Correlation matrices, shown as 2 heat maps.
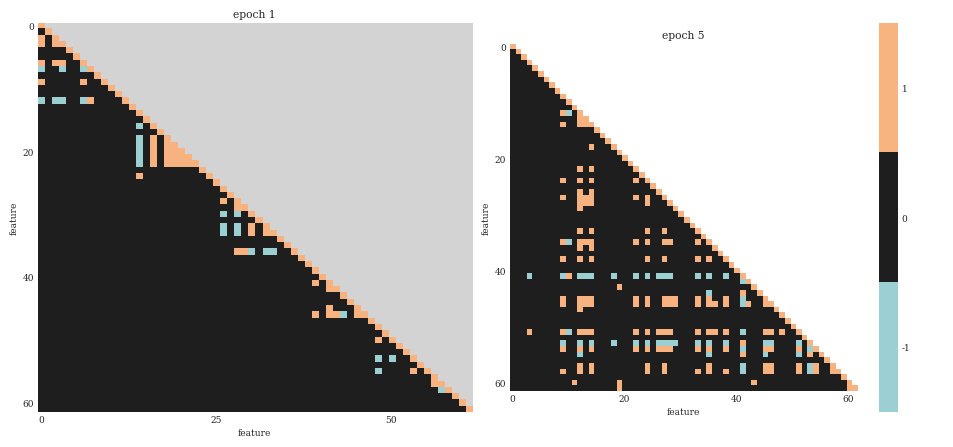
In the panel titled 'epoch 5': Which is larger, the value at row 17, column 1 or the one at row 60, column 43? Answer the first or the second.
the second
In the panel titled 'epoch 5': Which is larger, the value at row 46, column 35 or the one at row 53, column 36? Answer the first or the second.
the first
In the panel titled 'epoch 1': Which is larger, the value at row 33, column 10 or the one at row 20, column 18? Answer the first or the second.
the second
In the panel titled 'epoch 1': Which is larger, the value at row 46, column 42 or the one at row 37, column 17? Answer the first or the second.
the first
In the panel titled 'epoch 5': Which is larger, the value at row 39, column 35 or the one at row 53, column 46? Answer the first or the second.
the first
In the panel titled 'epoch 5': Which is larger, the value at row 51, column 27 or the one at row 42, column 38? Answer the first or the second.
the first
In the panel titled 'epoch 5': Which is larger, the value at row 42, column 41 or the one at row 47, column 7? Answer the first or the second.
the second
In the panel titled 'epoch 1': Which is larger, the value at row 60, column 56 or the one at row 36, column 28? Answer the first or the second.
the second
